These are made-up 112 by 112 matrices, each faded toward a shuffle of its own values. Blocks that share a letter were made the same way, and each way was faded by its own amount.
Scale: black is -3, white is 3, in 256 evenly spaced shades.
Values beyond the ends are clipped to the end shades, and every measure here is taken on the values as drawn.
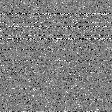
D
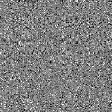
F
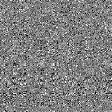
F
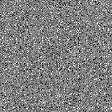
F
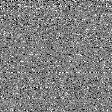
D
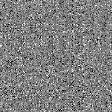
F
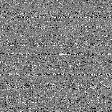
D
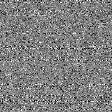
D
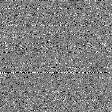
D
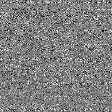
D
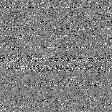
D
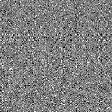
F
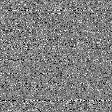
D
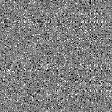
F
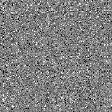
F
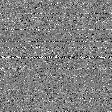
D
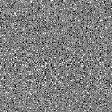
F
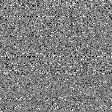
D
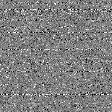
D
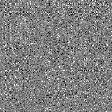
F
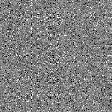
F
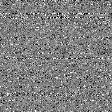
D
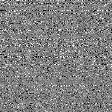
D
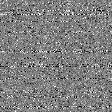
D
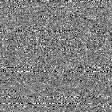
D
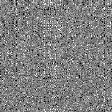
F
